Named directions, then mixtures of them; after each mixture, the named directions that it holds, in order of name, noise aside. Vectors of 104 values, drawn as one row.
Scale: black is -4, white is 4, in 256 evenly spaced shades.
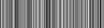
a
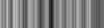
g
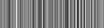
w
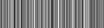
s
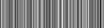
a, w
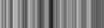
g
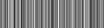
s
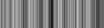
g, s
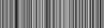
a, w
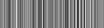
w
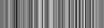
g, w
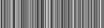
a, s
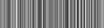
w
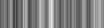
g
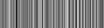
w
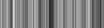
a, g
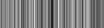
g, s
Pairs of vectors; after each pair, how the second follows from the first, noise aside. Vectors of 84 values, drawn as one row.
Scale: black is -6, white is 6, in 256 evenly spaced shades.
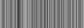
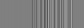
partly zeroed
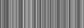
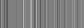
partly zeroed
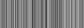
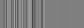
partly zeroed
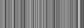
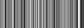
scaled up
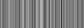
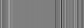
partly zeroed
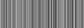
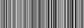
scaled up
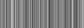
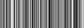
scaled up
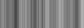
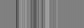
partly zeroed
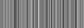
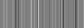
partly zeroed
